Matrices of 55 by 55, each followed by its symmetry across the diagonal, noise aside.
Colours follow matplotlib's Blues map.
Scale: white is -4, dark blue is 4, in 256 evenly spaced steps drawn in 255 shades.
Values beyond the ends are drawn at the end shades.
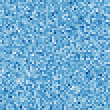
antisymmetric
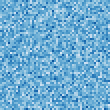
antisymmetric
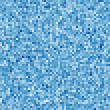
antisymmetric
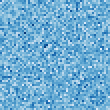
symmetric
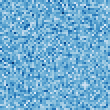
symmetric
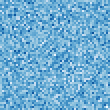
symmetric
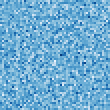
antisymmetric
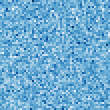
neither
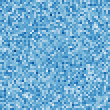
symmetric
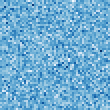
neither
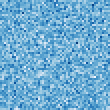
neither
